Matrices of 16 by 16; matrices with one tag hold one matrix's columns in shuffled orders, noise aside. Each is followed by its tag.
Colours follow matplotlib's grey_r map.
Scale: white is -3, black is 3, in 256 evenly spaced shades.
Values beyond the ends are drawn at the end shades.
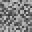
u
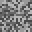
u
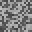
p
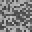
u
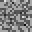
u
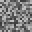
p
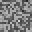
p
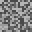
p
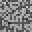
p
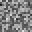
p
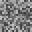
u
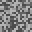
p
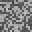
p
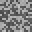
u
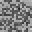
u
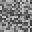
u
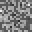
p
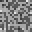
p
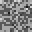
u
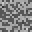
u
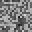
p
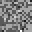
p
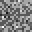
u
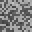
u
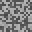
p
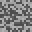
u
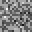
u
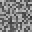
p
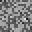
p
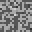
p
